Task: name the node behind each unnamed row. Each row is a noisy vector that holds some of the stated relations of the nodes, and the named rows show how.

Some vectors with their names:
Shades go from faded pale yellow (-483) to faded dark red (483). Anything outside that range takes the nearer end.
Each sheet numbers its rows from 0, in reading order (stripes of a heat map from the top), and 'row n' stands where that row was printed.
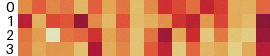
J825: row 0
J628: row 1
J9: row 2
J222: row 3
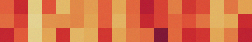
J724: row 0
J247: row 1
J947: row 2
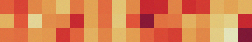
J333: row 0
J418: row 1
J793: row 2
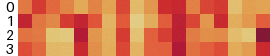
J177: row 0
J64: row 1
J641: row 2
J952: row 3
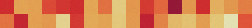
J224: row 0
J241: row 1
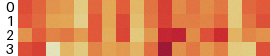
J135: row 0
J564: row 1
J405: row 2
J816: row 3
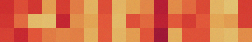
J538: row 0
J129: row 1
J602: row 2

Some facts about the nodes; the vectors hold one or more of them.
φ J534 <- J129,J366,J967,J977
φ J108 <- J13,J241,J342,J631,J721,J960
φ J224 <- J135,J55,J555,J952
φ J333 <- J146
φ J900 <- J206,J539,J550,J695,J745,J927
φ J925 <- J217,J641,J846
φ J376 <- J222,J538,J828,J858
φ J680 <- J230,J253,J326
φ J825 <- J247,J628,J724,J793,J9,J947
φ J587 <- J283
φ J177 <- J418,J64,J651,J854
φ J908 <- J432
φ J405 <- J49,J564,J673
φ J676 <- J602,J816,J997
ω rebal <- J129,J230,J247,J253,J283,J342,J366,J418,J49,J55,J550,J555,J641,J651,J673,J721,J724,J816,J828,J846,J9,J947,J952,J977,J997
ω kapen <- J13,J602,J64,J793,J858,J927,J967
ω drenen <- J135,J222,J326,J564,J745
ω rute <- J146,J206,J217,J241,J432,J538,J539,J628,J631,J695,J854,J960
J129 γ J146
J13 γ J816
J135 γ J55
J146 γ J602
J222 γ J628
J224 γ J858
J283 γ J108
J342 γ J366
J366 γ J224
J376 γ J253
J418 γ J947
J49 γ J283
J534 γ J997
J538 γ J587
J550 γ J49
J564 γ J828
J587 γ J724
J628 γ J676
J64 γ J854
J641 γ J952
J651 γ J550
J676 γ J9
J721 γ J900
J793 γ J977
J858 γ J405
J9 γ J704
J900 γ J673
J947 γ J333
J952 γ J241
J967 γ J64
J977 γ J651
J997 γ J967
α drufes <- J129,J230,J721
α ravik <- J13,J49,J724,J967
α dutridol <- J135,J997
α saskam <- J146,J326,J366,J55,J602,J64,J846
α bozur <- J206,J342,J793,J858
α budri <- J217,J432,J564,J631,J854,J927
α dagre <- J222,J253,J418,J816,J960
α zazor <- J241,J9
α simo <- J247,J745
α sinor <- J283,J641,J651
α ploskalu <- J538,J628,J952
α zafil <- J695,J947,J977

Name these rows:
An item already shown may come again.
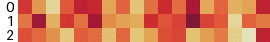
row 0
J997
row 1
J49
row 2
J206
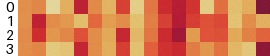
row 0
J342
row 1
J108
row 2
J55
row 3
J641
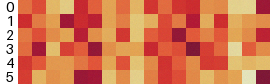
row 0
J283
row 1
J967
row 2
J721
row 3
J49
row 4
J900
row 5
J858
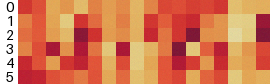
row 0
J376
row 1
J283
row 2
J651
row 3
J695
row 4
J64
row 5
J539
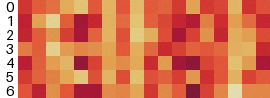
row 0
J326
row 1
J366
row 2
J64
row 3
J247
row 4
J977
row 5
J326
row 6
J550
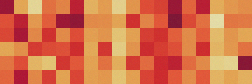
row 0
J676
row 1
J550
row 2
J13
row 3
J534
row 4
J283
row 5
J13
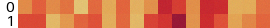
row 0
J825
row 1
J846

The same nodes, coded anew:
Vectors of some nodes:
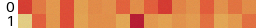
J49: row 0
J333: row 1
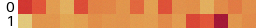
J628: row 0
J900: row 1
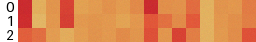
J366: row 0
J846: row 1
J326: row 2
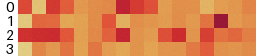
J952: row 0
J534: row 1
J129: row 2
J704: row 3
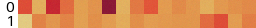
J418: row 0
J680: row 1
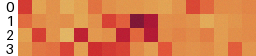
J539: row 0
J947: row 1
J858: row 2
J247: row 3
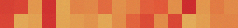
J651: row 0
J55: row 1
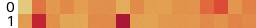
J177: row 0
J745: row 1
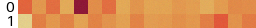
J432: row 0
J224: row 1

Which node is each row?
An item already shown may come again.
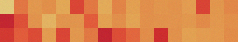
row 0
J825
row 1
J538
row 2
J342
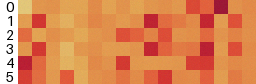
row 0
J900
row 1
J967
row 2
J977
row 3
J967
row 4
J695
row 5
J49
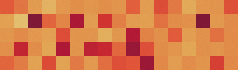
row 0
J326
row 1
J376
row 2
J64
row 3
J793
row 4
J724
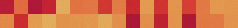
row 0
J641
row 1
J13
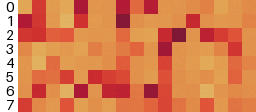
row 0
J858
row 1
J206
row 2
J721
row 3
J9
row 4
J997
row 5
J247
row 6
J793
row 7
J49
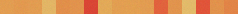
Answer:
J222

